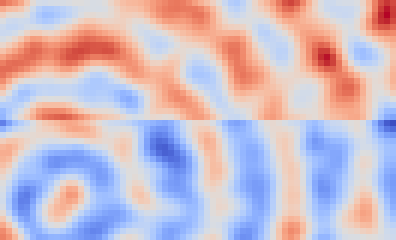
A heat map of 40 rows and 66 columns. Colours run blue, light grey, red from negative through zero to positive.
The field is mottled with small blotches. The top part is higher, up to a seam about 50% of the way down. Rings spread out from the bottom left.
